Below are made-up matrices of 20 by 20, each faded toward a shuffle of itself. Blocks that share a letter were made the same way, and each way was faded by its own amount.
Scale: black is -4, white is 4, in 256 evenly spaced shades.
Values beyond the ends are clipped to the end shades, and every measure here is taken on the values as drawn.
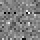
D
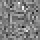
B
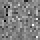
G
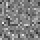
G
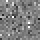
G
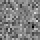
B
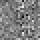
B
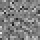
G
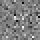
G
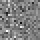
B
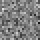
B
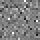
G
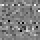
D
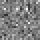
G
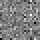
B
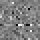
D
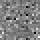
G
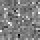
G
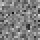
B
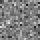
B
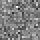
B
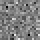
G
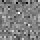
D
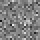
B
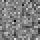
B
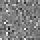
G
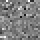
D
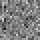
B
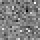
D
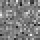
G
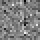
B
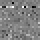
D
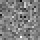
B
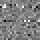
D
